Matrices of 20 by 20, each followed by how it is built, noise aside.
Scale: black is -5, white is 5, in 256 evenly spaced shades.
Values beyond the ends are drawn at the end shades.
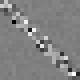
banded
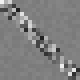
banded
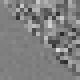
upper triangular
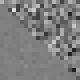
upper triangular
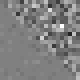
upper triangular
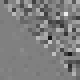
upper triangular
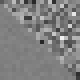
upper triangular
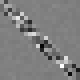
banded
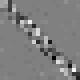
banded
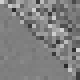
upper triangular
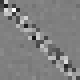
banded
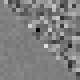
upper triangular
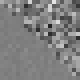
upper triangular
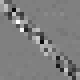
banded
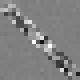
banded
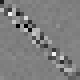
banded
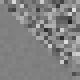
upper triangular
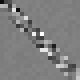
banded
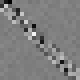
banded
